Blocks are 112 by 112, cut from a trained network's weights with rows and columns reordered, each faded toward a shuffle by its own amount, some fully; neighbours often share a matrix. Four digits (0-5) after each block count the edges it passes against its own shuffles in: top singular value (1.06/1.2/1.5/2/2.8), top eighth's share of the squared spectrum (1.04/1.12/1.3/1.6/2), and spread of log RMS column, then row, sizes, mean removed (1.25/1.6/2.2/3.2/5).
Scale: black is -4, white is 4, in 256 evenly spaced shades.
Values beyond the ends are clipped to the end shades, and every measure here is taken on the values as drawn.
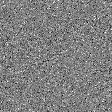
1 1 0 0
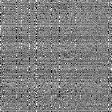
4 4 4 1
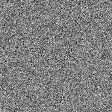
0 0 0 0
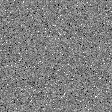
0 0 0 0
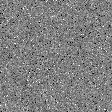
0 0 0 0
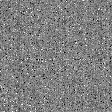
2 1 0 1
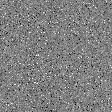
0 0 0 0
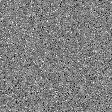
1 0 0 0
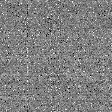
2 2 2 0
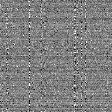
3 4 3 0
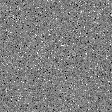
0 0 0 0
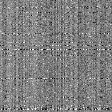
4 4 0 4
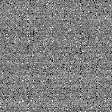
3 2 2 0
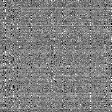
3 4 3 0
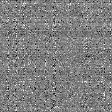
3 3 3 0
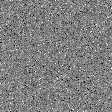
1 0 0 0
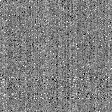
3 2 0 2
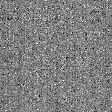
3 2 0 2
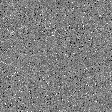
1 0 0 0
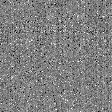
2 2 0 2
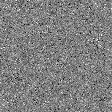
1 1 0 0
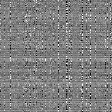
4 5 4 0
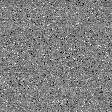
1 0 0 0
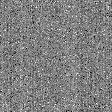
3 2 0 1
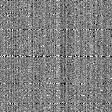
4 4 1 3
